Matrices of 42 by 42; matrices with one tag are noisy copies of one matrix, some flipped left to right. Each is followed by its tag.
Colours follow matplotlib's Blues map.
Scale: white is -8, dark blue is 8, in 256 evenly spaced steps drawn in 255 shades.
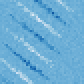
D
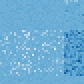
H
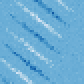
D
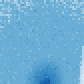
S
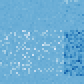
H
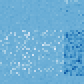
H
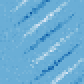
D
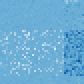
H
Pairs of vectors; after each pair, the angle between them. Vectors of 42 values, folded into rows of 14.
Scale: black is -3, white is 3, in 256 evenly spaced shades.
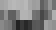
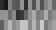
partly opposed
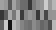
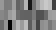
partly aligned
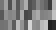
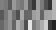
nearly parallel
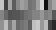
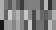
partly opposed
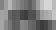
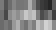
nearly opposite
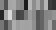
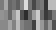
partly opposed
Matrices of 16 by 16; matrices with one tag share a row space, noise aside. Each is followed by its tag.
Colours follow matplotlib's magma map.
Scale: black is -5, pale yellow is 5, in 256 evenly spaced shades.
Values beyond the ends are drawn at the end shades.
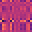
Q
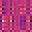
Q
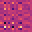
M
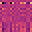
Q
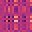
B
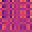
Q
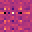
M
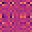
Q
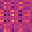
M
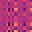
B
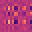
B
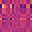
Q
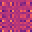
Q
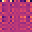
Q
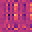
B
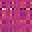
Q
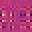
Q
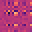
B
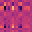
M
